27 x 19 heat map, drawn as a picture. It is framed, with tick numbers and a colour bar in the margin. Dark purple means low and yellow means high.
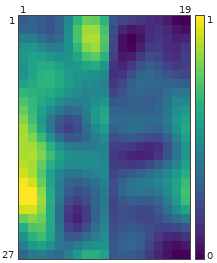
The left part is higher, up to a seam about 50% of the way across. The ninth with the lowest average is the top right. Overall the values sit about 40% of the way up the scale.
